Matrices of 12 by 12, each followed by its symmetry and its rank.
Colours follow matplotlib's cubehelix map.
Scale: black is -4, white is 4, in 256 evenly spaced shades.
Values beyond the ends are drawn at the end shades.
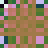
symmetric, rank one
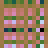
neither, rank one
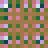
symmetric, rank one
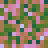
neither, full rank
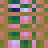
neither, rank one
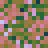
neither, full rank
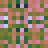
antisymmetric, rank two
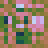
antisymmetric, rank two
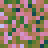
neither, full rank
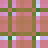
symmetric, rank one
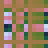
neither, rank one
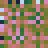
antisymmetric, rank two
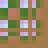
symmetric, rank one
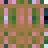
neither, rank one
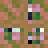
antisymmetric, rank two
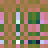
neither, rank one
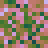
neither, full rank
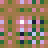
symmetric, rank one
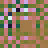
antisymmetric, rank two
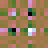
symmetric, rank one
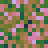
neither, full rank
